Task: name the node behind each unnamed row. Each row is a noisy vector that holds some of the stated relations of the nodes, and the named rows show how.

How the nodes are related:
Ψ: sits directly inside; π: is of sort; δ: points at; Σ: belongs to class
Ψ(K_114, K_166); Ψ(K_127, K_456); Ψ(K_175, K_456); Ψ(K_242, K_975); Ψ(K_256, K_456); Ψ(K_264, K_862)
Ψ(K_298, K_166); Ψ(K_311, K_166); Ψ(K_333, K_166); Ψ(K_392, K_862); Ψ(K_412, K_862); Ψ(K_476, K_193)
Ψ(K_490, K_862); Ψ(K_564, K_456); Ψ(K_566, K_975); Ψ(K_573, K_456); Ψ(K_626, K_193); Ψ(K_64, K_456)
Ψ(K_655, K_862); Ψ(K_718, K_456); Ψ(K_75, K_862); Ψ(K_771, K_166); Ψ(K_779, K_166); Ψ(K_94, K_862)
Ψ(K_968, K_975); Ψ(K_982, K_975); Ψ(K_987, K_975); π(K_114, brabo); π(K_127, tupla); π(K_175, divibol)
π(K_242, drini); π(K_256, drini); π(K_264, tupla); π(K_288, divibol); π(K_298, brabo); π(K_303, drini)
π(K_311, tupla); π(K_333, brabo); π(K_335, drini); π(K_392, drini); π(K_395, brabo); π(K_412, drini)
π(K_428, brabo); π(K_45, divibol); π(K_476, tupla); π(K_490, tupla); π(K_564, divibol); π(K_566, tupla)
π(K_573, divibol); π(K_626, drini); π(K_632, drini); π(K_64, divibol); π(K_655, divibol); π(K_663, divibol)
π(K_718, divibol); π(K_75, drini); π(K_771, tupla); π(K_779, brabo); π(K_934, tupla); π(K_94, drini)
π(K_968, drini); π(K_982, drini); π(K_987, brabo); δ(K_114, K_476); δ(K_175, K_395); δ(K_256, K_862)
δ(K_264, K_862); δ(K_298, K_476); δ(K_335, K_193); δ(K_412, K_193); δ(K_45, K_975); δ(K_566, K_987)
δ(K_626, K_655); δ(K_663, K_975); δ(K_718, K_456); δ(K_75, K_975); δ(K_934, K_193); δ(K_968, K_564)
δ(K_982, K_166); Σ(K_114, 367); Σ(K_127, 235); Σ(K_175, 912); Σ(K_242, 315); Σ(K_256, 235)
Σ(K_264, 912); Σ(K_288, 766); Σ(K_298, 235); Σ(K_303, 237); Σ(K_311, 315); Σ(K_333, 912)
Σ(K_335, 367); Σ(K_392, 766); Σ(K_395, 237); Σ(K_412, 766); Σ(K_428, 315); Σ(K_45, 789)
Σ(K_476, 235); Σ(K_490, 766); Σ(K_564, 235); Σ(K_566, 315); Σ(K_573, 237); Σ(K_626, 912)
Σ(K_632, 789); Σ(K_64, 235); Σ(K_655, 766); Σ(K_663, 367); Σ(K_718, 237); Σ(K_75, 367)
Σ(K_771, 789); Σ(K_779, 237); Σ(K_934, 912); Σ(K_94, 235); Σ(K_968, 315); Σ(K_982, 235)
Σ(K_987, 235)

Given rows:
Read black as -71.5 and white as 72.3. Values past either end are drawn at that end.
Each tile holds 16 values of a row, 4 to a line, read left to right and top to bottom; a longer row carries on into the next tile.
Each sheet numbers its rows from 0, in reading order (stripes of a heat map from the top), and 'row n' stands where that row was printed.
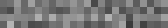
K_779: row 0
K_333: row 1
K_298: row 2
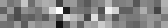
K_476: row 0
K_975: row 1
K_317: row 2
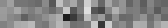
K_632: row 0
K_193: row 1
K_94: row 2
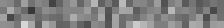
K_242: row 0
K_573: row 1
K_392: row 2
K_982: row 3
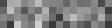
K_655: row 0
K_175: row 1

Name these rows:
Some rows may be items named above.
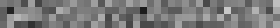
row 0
K_114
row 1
K_64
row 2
K_428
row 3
K_333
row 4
K_317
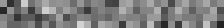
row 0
K_566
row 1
K_242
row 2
K_288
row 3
K_288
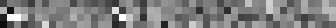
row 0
K_663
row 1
K_626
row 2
K_45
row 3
K_968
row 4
K_490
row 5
K_771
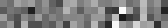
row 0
K_428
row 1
K_288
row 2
K_412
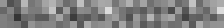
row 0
K_127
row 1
K_476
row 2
K_987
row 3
K_476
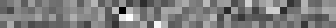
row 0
K_779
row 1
K_573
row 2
K_75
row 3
K_564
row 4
K_311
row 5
K_264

